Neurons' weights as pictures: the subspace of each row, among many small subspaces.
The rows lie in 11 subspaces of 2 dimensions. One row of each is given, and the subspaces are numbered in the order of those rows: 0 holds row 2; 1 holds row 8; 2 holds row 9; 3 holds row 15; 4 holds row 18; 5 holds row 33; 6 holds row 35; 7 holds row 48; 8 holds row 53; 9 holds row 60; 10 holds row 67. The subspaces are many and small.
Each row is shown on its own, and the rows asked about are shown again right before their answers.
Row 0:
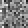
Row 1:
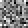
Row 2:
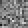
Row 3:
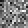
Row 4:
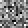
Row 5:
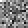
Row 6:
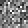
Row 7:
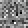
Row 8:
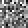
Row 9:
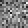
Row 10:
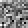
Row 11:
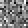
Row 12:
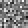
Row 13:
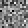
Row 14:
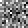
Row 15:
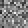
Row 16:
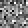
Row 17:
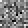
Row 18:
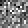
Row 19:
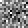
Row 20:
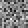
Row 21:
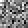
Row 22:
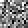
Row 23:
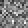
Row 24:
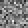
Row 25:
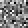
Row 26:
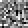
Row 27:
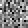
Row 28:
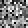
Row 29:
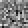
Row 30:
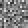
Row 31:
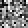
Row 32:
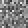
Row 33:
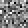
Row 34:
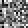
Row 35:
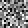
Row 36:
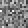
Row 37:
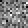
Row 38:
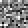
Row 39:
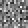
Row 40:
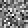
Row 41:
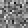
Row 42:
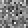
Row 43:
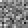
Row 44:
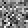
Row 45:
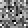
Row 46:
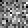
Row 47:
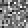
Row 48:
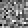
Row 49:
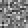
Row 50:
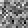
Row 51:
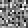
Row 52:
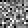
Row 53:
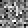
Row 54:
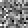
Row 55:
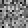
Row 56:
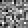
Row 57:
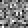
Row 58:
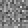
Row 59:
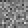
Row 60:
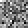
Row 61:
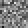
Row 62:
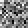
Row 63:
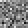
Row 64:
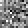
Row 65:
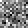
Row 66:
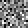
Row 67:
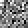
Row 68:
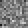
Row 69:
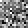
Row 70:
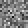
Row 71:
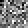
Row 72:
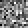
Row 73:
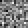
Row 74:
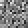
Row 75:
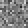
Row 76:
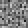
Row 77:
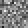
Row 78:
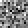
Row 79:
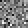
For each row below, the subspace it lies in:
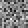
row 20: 9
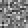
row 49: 5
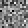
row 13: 7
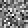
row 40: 6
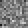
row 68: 0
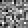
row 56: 4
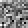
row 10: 3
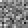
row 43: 10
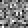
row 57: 1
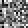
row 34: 8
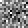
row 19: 2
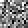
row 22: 10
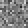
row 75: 0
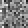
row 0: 8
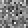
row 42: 1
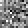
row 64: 6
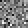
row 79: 6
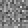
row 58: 4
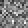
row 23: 3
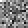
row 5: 9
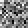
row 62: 3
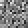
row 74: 10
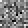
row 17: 8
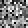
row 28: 1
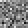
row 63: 9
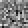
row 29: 7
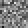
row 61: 3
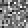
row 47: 5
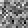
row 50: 3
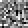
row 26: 7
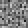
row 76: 0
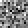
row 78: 4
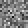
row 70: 6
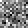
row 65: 2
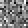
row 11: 0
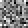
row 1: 0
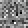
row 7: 1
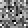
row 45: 8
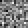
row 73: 4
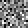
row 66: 6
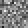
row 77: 3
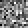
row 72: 7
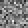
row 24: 5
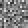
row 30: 10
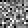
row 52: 9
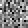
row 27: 4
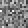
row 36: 7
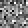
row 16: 7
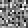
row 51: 0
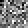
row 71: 10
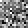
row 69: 6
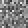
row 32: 1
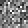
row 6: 4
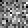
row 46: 2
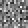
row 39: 4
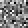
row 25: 7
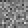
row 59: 9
